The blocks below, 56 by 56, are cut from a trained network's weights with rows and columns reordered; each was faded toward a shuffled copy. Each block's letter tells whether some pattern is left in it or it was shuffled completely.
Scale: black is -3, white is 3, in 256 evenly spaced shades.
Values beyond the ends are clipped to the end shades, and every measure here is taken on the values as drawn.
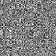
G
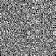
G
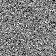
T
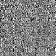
G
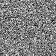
T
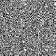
G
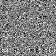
G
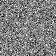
T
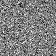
T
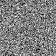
T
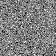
T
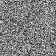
T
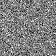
T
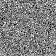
T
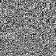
G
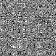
G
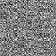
G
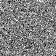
T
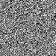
G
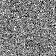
T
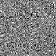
G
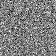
T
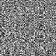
G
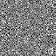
G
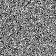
T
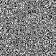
G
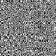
G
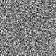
G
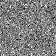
T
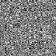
G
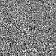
G
